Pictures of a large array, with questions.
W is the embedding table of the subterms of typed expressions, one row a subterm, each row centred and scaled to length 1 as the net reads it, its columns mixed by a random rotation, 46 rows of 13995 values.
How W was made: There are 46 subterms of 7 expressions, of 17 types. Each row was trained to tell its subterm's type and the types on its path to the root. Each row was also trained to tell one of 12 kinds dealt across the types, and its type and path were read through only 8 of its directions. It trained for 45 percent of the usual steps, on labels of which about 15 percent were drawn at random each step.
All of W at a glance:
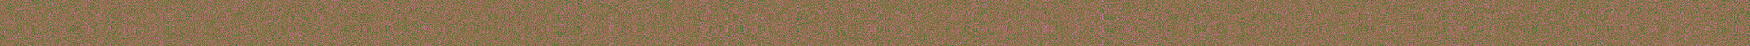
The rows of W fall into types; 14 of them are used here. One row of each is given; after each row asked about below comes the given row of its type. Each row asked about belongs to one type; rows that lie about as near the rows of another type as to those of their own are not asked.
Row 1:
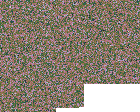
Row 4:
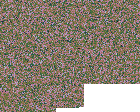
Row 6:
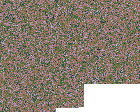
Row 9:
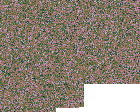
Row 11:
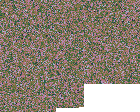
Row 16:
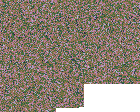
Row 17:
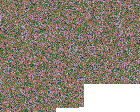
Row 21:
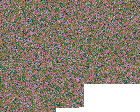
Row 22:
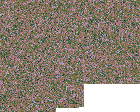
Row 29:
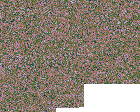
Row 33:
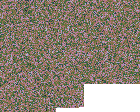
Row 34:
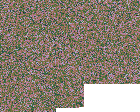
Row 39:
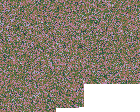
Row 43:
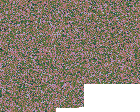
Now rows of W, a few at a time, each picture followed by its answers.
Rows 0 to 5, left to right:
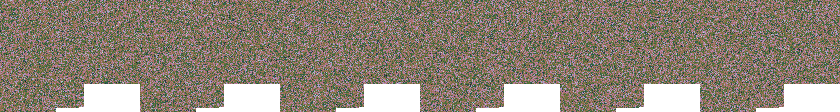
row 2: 39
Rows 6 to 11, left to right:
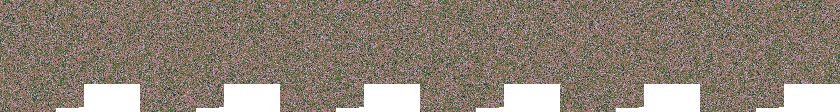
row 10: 43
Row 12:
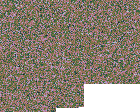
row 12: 11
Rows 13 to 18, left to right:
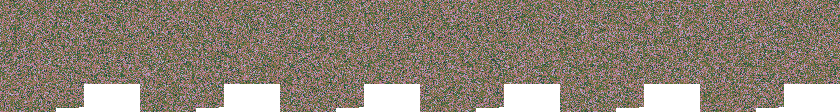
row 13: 39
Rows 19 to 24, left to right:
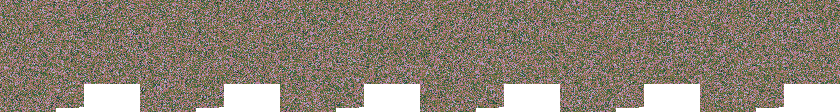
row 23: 43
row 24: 39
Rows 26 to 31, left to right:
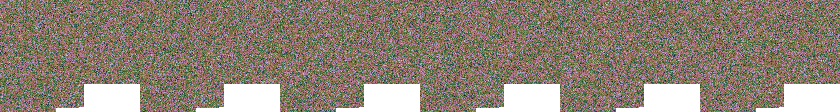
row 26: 33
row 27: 33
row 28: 1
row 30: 1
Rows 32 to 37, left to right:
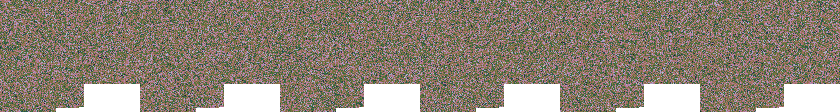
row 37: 9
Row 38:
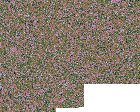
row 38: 43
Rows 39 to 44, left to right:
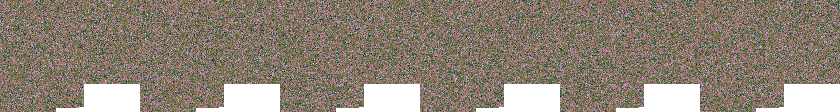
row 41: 21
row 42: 16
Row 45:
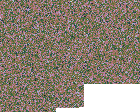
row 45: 33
